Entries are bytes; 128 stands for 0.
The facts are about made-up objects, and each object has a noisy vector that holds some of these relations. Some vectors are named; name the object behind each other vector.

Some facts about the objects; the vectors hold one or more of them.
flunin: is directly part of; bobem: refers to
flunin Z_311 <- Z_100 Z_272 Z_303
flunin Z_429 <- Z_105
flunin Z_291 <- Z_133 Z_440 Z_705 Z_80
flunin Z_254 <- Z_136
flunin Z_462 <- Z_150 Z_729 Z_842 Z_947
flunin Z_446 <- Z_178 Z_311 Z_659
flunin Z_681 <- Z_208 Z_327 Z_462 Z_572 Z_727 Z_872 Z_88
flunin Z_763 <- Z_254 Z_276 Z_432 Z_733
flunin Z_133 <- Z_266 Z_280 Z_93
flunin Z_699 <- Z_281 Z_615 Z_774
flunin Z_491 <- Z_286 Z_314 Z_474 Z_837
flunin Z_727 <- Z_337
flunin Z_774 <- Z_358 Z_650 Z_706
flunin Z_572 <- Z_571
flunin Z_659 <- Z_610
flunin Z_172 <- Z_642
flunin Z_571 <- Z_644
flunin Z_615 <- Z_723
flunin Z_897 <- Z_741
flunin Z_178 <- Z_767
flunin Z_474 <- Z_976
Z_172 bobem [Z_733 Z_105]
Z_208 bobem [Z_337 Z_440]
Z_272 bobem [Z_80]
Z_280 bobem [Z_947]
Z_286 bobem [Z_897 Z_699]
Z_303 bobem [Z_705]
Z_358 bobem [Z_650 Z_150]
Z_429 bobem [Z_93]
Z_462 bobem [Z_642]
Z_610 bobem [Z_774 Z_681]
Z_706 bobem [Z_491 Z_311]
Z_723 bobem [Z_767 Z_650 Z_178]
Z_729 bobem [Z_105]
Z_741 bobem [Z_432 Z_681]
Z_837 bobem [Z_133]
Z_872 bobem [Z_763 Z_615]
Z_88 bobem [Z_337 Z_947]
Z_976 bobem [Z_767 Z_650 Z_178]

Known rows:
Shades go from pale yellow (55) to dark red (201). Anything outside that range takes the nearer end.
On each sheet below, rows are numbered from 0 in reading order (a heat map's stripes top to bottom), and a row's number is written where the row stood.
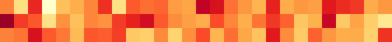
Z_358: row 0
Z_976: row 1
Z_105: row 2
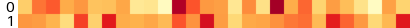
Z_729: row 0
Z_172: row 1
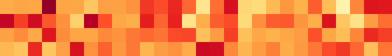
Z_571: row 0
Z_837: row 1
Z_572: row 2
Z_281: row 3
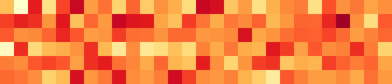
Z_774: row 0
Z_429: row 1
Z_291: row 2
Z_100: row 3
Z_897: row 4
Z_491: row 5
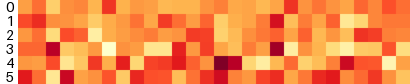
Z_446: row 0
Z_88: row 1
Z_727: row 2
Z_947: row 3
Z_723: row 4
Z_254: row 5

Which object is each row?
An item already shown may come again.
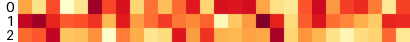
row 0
Z_706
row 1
Z_280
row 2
Z_947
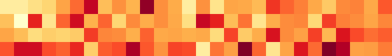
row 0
Z_610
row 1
Z_774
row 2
Z_659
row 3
Z_93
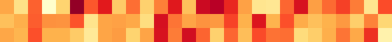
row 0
Z_706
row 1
Z_842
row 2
Z_150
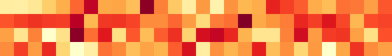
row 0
Z_610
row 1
Z_266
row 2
Z_706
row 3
Z_337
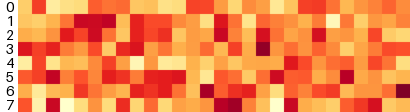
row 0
Z_311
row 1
Z_741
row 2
Z_432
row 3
Z_440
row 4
Z_100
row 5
Z_286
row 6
Z_642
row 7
Z_650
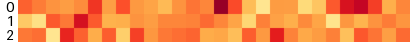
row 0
Z_615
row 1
Z_681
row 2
Z_872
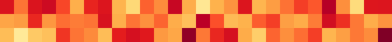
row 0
Z_133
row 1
Z_699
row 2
Z_642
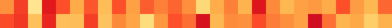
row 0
Z_872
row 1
Z_733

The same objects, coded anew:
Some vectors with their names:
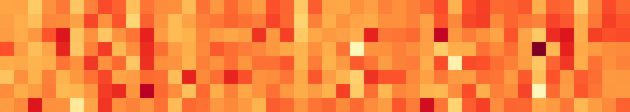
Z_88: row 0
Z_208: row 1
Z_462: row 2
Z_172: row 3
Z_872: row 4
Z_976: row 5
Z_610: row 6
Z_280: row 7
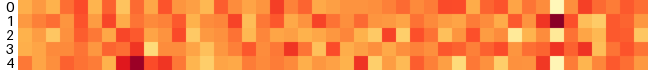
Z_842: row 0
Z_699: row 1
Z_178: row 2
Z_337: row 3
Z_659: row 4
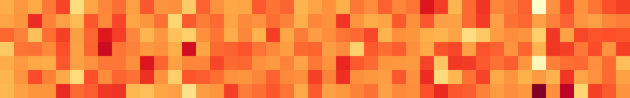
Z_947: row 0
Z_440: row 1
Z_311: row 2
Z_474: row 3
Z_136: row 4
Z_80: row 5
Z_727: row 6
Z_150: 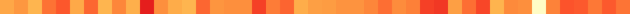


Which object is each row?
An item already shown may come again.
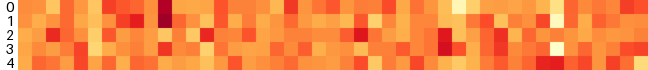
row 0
Z_272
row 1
Z_610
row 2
Z_93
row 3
Z_947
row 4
Z_897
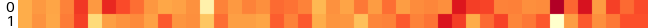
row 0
Z_681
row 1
Z_947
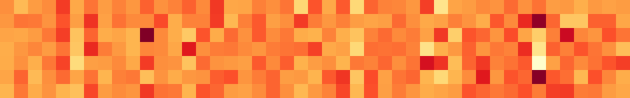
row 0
Z_642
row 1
Z_699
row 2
Z_729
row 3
Z_286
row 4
Z_947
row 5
Z_429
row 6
Z_741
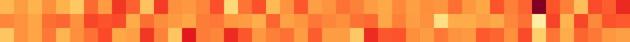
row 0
Z_774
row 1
Z_100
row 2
Z_976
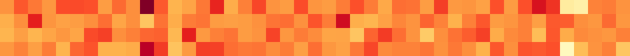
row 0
Z_615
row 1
Z_705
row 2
Z_837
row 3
Z_723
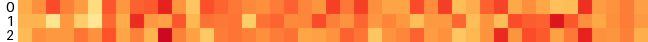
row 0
Z_80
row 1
Z_706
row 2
Z_105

